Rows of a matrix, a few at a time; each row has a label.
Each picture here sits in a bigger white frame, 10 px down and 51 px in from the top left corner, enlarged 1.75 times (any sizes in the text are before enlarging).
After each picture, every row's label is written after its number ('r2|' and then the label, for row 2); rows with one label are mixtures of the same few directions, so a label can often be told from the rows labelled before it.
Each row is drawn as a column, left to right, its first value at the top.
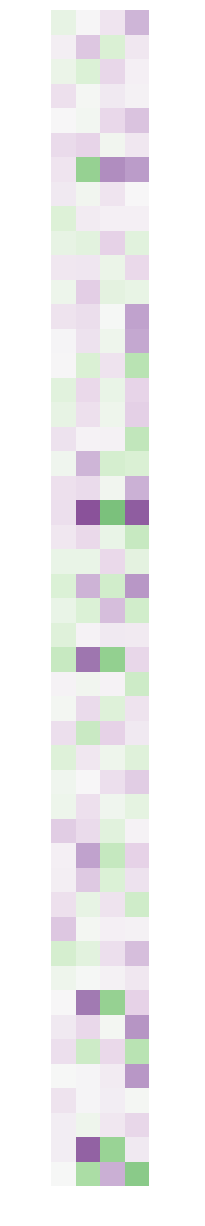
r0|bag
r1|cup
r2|cup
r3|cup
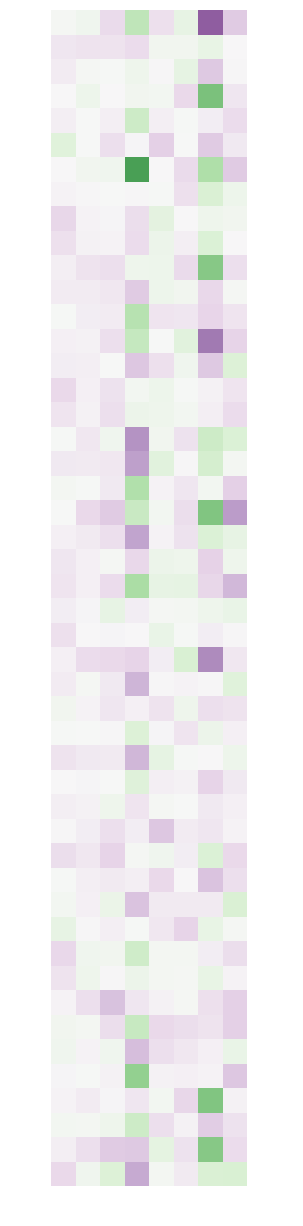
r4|bag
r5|cup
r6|cup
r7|cup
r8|bag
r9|bag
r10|bag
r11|cup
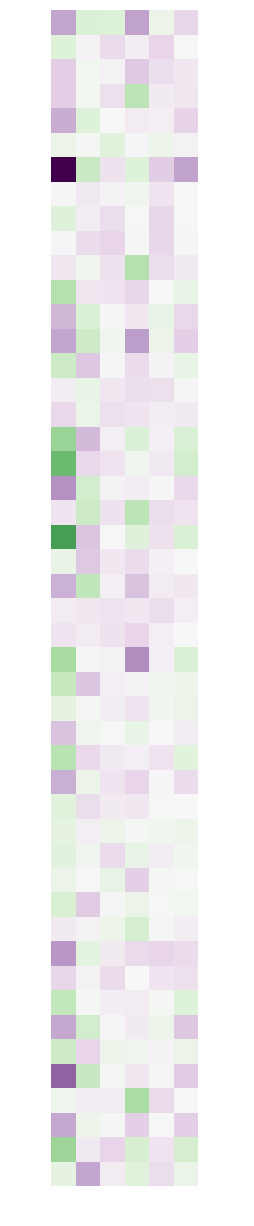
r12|cup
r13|cup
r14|bag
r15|bag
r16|bag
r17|cup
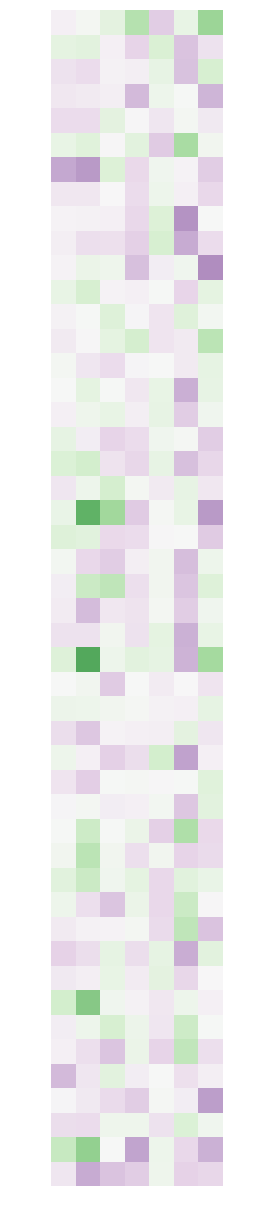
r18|cup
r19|cup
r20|cup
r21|bag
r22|bag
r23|bag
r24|bag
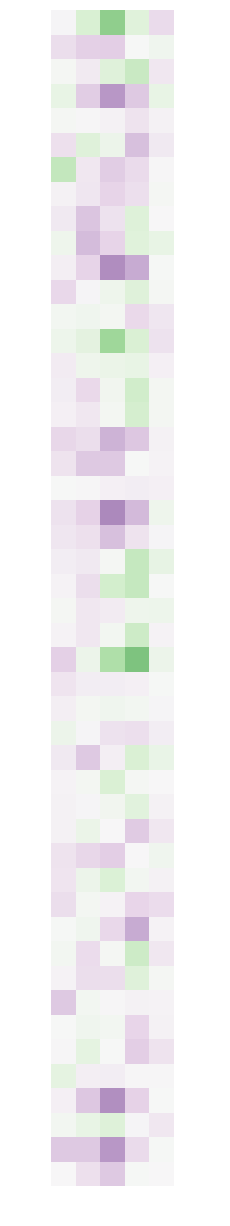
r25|cup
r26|bag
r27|bag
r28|bag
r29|bag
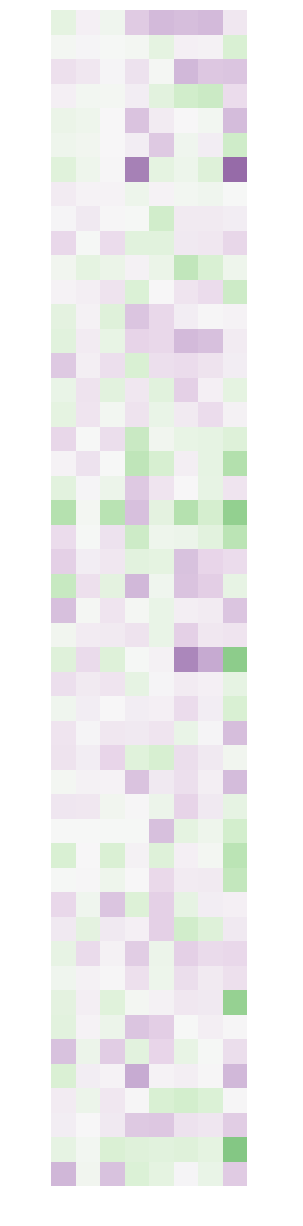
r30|cup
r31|bag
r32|cup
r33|cup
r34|bag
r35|bag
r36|bag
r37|cup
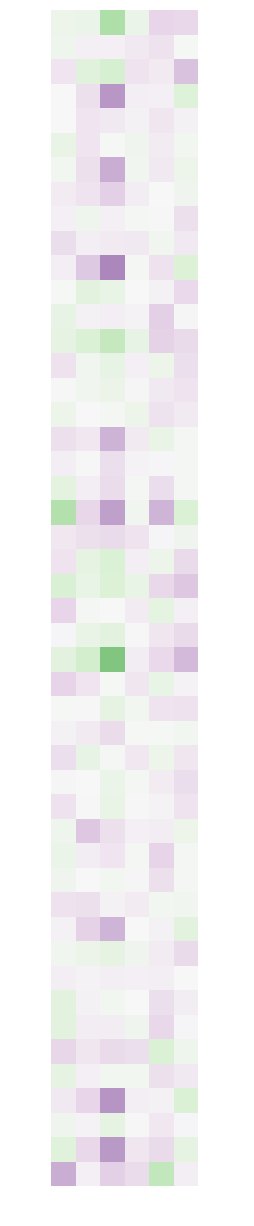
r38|cup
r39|bag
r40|bag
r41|cup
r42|cup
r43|bag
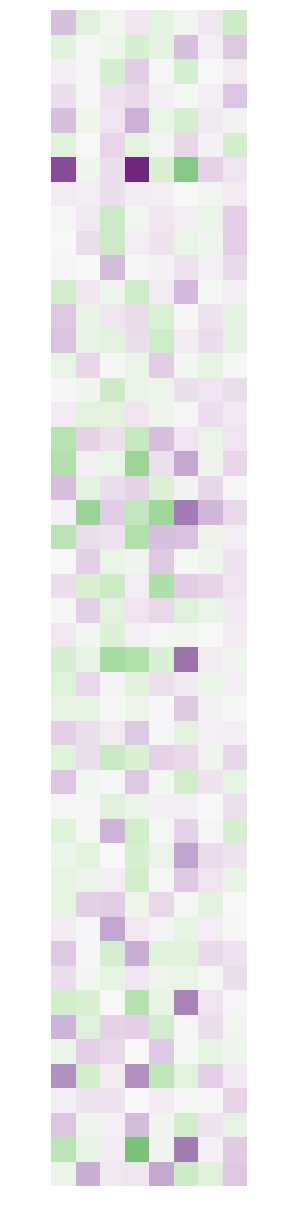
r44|cup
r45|cup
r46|bag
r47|cup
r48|cup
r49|cup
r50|cup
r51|bag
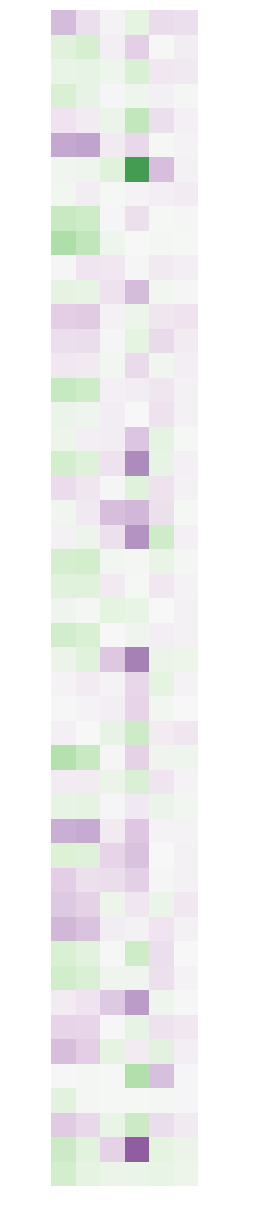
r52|bag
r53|bag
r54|cup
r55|cup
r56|cup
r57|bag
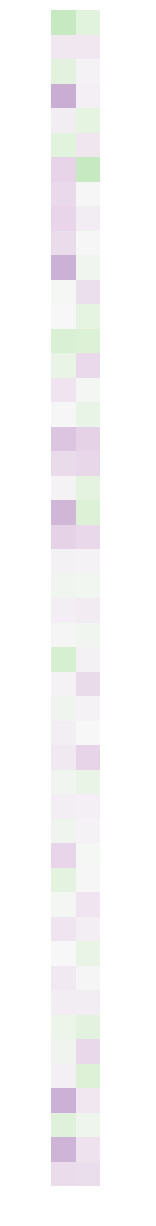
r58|bag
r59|cup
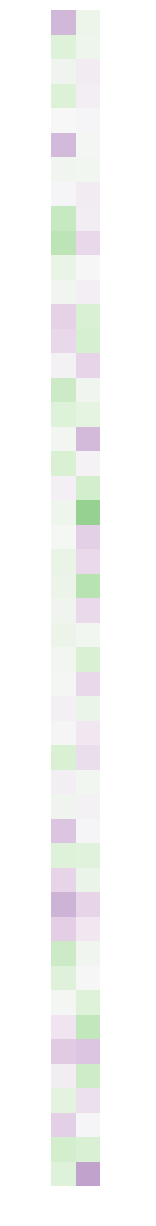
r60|bag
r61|cup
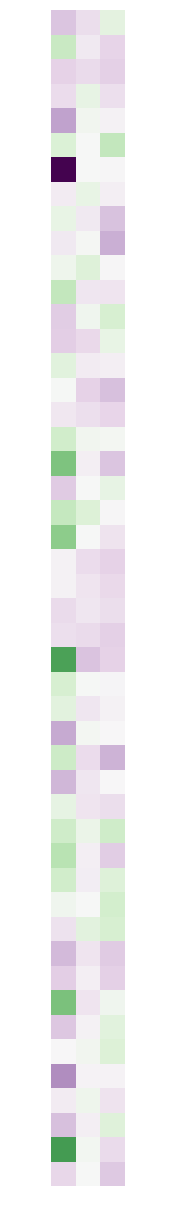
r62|cup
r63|bag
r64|bag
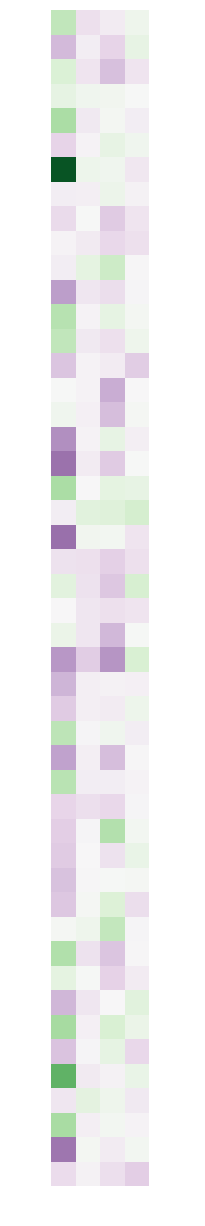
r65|cup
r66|bag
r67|bag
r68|cup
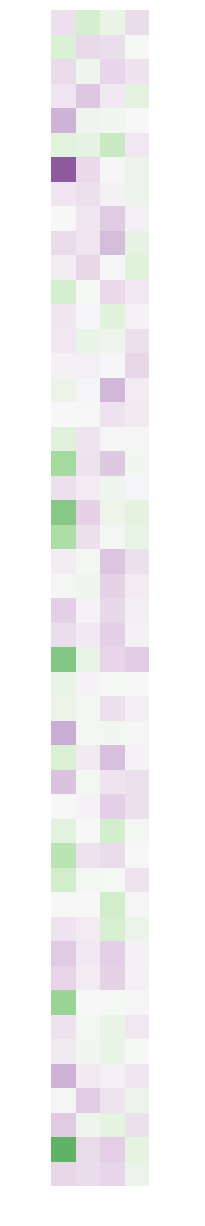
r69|cup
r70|bag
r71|bag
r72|bag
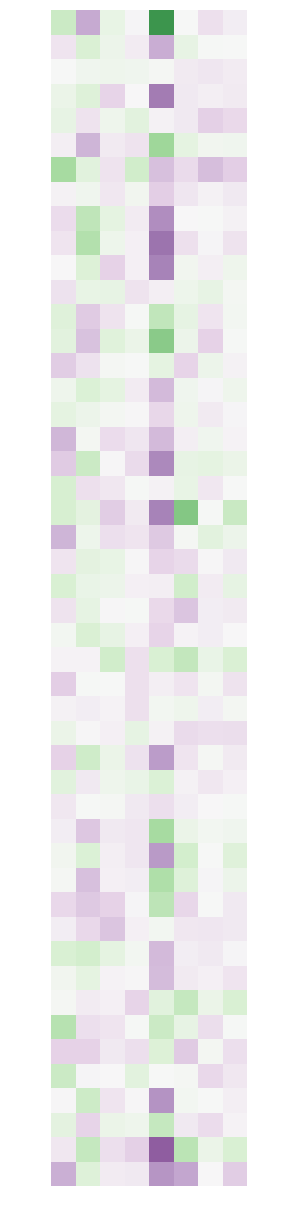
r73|cup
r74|bag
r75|bag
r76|cup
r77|bag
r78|cup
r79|cup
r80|cup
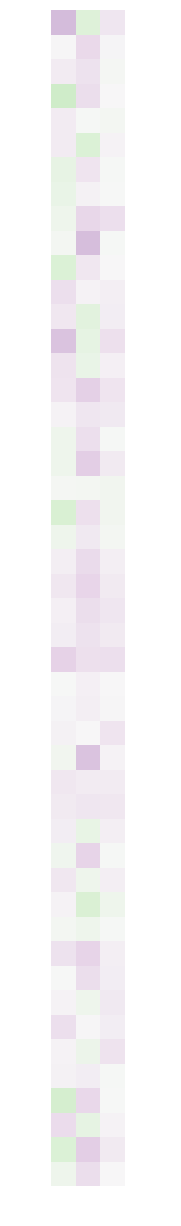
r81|bag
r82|bag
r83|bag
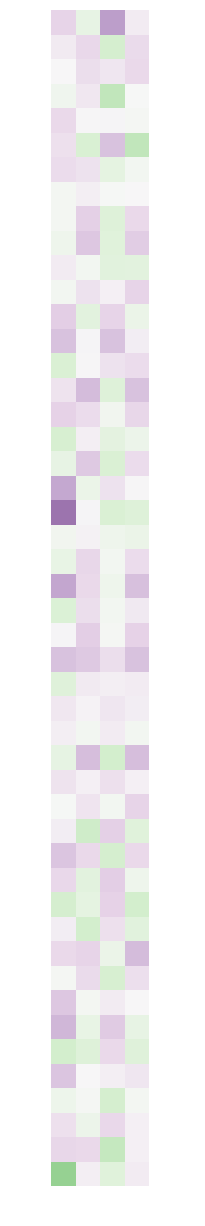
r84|cup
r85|bag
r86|bag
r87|bag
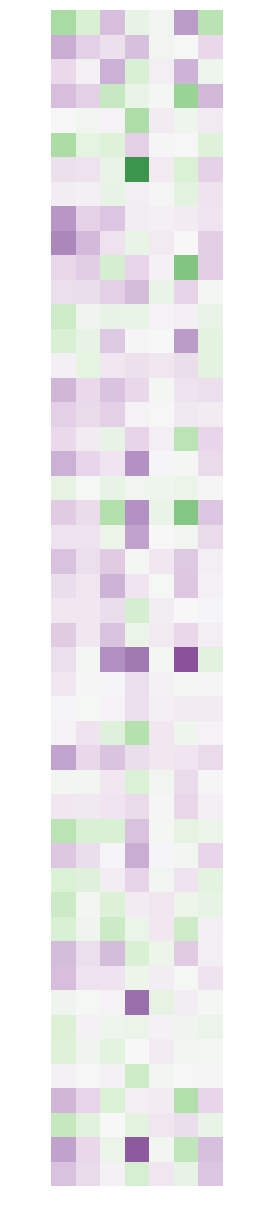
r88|bag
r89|bag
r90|bag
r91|cup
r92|cup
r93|bag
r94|bag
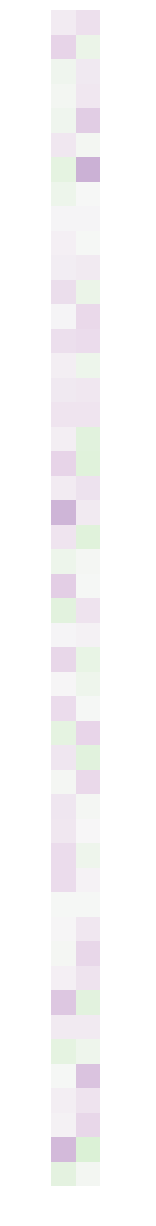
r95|cup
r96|cup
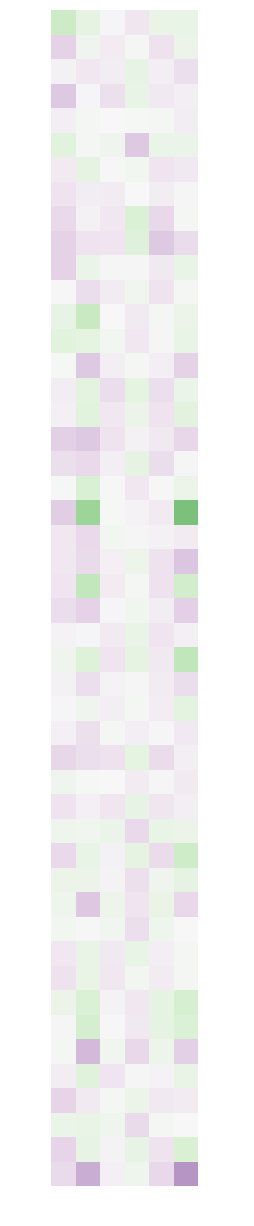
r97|bag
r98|cup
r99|bag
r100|bag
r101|bag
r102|cup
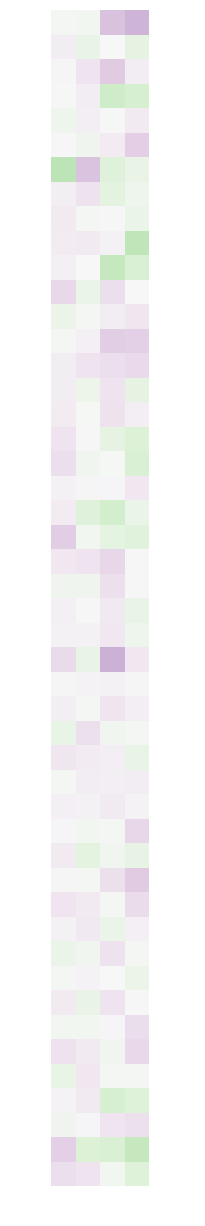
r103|cup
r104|cup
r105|bag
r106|bag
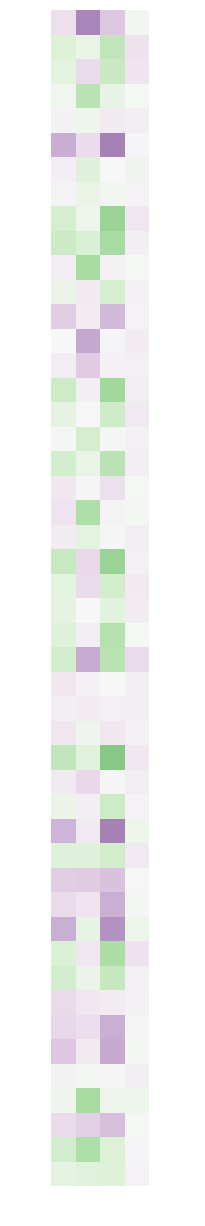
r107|bag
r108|bag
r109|bag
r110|bag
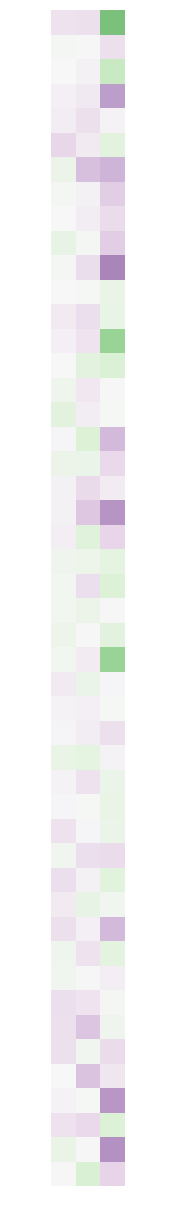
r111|bag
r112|cup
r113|bag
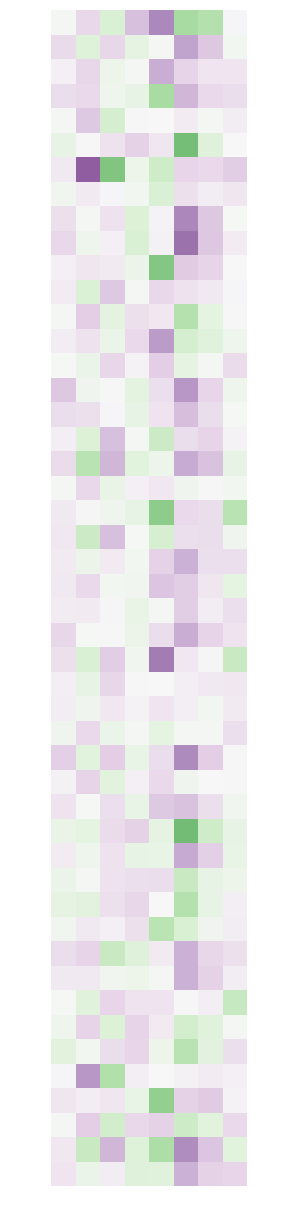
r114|bag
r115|cup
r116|cup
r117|bag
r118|bag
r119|bag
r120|bag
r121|cup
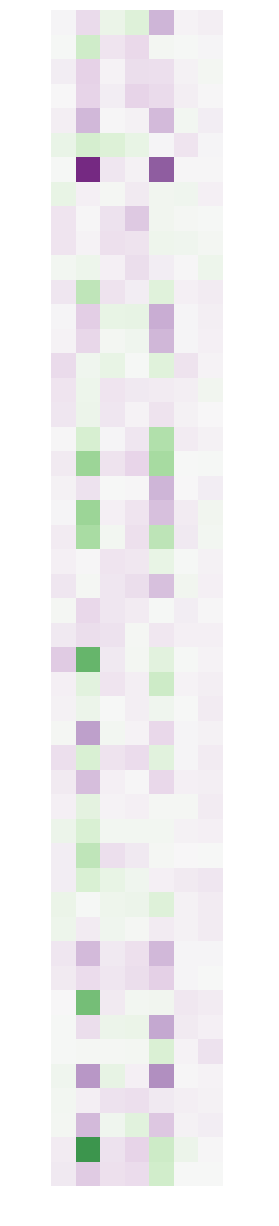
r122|bag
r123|cup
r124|bag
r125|bag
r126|cup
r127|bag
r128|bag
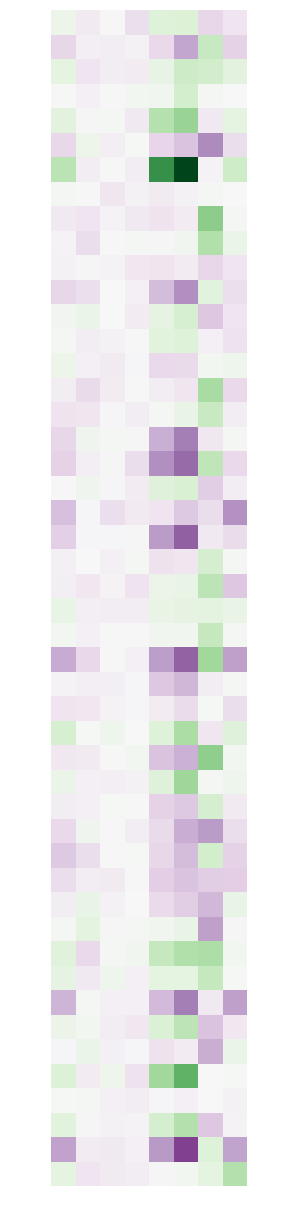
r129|cup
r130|bag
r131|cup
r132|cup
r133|cup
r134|cup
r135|bag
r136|cup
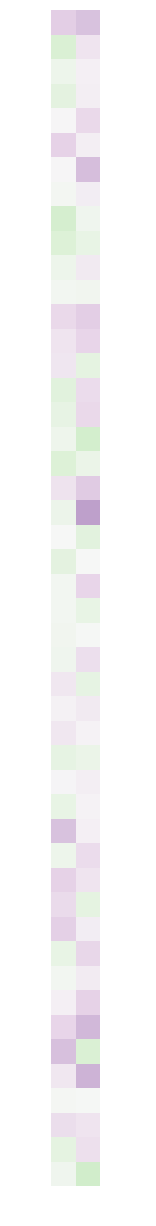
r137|bag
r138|cup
